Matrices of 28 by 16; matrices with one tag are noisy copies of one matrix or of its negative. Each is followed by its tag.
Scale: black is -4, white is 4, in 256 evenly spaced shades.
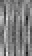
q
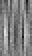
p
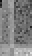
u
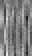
q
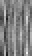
q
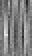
p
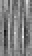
p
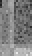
u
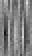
p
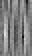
p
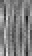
q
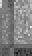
u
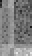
u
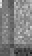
u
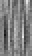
p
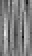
p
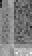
u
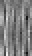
q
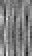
q
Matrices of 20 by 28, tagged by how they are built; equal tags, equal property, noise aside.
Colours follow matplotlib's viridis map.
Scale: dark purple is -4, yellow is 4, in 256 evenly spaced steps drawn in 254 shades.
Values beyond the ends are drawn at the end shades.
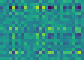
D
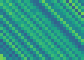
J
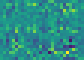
D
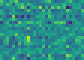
D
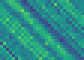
J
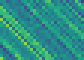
J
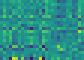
D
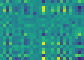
D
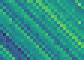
J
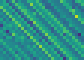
J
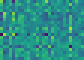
D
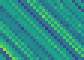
J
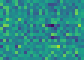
D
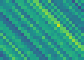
J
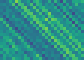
J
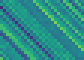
J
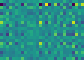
D
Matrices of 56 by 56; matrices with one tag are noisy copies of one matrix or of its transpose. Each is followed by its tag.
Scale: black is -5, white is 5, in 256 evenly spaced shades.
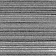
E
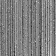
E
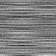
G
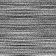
G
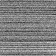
E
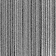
E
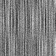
G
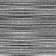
G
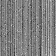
E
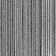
E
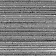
E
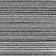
E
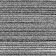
E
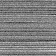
E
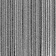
E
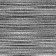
G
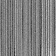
E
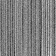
E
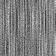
G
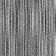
G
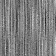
G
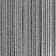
E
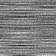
G
